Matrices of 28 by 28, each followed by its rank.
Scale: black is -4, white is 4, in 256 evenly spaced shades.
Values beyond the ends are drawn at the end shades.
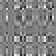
two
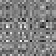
three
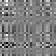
two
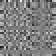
three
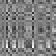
two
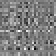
three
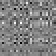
three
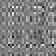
three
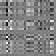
two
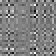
two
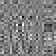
three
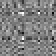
three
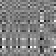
two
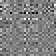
three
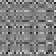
two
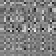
three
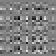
two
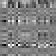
two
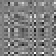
two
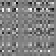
two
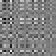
two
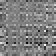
three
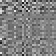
three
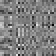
three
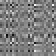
two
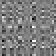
three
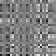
two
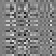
two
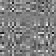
three
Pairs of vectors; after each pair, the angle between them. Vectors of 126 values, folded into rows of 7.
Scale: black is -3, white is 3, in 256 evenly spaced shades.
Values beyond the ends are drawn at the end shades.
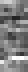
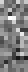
partly opposed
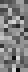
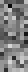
orthogonal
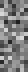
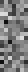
nearly parallel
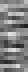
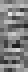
nearly parallel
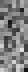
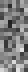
nearly parallel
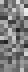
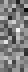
nearly opposite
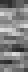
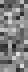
partly aligned
